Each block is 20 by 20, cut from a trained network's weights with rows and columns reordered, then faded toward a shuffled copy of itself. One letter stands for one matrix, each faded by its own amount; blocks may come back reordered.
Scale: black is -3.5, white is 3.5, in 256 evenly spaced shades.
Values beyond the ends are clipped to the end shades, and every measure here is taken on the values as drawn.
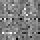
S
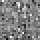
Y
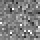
Y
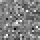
Y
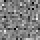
Y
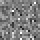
Y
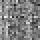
S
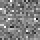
Y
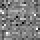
Y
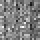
S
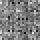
S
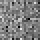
S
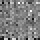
S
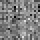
S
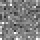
Y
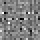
S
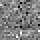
Y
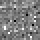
Y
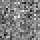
S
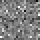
Y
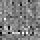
S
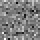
Y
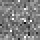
Y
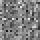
S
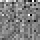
S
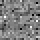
Y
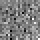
S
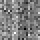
S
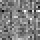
S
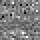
Y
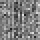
S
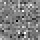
Y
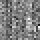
S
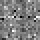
S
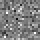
Y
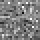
Y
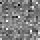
Y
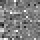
Y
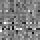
S
